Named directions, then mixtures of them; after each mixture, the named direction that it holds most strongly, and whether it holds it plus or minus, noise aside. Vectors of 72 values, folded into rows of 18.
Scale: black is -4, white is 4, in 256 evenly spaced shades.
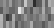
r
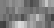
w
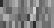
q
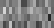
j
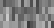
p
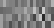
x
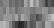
w, minus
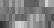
w, plus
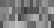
p, plus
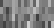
p, minus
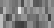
r, plus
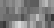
w, plus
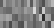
x, plus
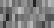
r, plus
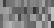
x, minus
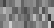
x, minus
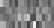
q, minus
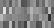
j, plus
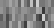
p, minus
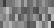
p, plus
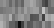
w, minus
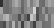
q, plus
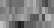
w, minus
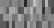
r, minus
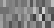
x, plus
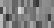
r, plus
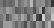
x, minus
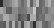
q, plus
